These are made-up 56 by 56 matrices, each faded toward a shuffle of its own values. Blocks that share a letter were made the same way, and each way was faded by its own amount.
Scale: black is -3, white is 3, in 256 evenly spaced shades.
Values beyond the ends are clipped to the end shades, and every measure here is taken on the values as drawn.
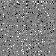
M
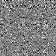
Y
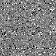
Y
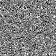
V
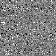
Y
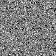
V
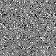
Y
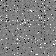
M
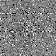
Y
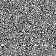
V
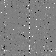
M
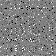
M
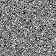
V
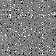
M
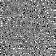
Y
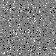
M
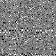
Y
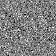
V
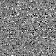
Y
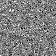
V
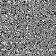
Y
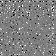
M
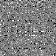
Y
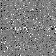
M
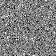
V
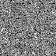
V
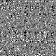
Y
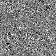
V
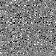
Y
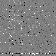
M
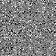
Y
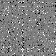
M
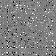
M
